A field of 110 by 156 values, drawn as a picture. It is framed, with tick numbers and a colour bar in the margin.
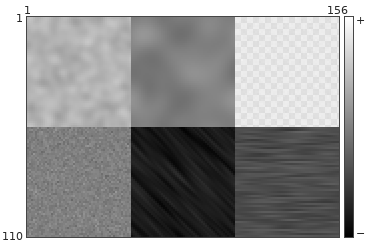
It is made of 2 by 3 panels. Panel 1,1: high, blotchy, faint in contrast. Panel 1,2: middling, smooth, faint in contrast. Panel 1,3: very high, checkered, faint in contrast. Panel 2,1: middling, fine-grained, faint in contrast. Panel 2,2: very low, slanting down to the right, faint in contrast. Panel 2,3: low, streaked across, faint in contrast.
